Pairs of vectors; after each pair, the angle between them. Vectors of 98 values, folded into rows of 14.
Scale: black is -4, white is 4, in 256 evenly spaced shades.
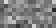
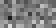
partly opposed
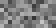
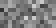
nearly opposite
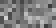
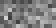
nearly parallel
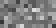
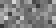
orthogonal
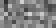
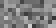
partly opposed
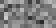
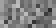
orthogonal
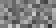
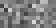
partly opposed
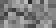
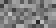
partly aligned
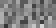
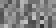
nearly opposite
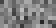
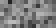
orthogonal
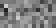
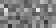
nearly opposite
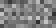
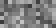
partly opposed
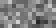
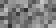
partly opposed
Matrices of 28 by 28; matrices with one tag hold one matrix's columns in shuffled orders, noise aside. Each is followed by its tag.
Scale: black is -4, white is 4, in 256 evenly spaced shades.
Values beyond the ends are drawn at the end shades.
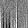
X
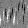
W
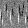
W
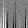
X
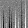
X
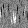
W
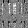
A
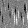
W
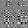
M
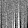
X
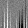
X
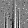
X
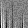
X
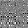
M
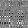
M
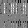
A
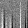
X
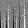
X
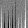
X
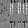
A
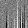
X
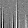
X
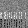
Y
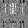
A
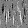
W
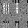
A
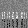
Y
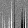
X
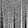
X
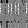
A
